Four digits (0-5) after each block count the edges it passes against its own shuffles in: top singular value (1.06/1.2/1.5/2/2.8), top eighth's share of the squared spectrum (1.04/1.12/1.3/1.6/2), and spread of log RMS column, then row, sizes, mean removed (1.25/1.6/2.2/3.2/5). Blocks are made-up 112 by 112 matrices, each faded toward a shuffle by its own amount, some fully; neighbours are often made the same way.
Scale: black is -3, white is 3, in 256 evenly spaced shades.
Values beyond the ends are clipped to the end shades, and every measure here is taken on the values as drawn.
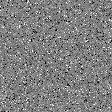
0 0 0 0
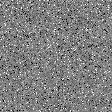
2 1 0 0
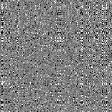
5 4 3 2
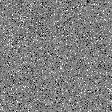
3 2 1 0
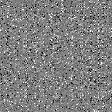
4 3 2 1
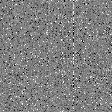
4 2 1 1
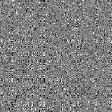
5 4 3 2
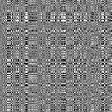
5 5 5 4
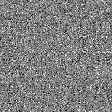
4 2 1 1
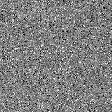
3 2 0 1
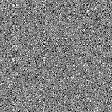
4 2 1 1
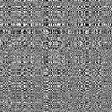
5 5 4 4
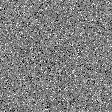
0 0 0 0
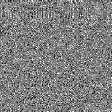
4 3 2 2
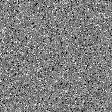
2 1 0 0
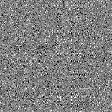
4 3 2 1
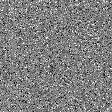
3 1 0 0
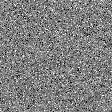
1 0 0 0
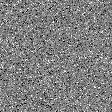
0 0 0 0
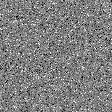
2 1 0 0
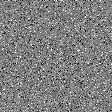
0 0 0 1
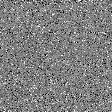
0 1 0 2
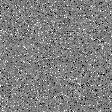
1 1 0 1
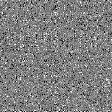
4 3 2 2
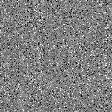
3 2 1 0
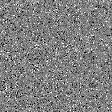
3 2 1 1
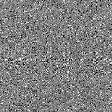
4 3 2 2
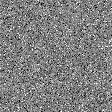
0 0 0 0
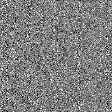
1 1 3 0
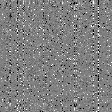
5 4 3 1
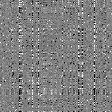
5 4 3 2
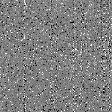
4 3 2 1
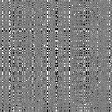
5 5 4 3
